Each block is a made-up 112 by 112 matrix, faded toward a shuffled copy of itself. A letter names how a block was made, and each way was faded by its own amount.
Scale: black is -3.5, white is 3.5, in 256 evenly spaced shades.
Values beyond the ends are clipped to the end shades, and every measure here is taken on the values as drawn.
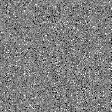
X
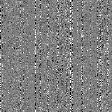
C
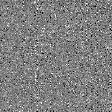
X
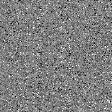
X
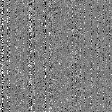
C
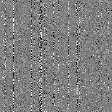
C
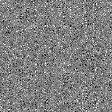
X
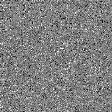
X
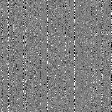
C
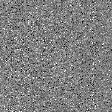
X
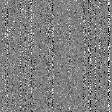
C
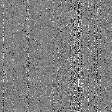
C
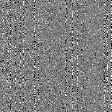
C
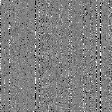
C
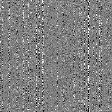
C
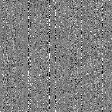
C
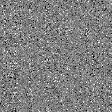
X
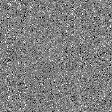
X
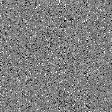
X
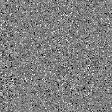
X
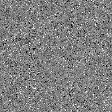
X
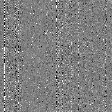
C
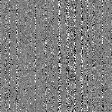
C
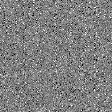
X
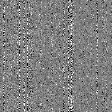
C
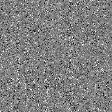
X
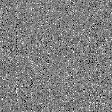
X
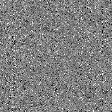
X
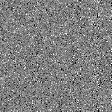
X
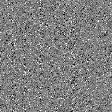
X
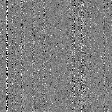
C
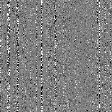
C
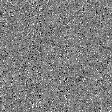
X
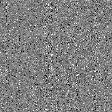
X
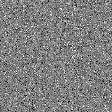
X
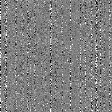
C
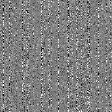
C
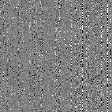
C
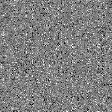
X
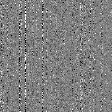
C
